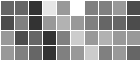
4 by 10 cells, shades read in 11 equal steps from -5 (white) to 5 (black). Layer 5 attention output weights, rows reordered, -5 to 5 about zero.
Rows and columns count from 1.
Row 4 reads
-1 0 1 3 0 -1 -3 0 -1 1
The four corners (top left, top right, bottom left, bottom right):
1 2 -1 1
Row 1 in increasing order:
-5 -4 -1 -1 0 0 1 1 2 3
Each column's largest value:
2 2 3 3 0 -1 0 1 1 2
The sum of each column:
1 3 8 1 -3 -10 -4 -1 -2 4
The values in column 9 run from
-1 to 1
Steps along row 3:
up down up down down up down up same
